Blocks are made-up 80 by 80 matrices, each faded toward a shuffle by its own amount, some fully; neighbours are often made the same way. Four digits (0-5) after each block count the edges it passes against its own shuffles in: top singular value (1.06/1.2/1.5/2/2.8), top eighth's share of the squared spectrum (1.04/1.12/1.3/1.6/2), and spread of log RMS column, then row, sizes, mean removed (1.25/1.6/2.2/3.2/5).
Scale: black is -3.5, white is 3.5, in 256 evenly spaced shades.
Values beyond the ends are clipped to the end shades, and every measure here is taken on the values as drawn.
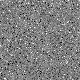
0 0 0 0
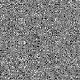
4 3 2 2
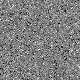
2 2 0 0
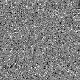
3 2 0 1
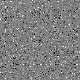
3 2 1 1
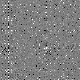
4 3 2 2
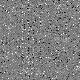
3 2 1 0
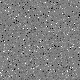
0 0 0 0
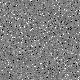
1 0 0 0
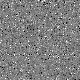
2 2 0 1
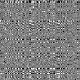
5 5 3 4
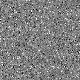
3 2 1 0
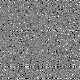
4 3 1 2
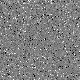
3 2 0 0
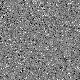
2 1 0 0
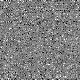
3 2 0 1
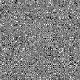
4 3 2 2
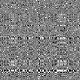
5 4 2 3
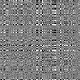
5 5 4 4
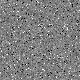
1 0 0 0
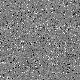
2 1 0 0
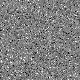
1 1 0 0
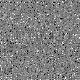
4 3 1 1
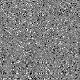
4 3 0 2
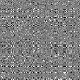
5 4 3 3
